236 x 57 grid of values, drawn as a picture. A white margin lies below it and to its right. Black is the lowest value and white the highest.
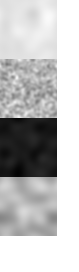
It is made of 4 by 1 panels. Panel 1,1: very high, smooth, faint in contrast. Panel 2,1: high, blotchy. Panel 3,1: very low, smooth, faint in contrast. Panel 4,1: high, smooth.
